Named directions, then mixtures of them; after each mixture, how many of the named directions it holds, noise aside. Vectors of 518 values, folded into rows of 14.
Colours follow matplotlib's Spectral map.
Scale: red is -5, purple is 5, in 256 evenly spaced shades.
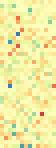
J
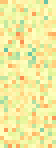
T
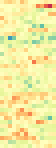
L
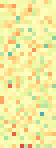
two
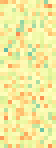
two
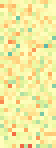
two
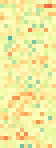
three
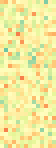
one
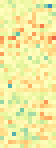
two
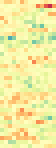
one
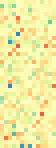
one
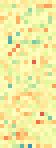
two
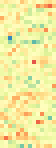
two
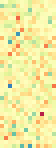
one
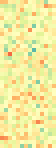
three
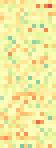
three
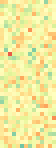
two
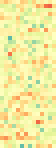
three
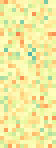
one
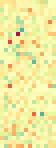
two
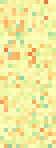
one
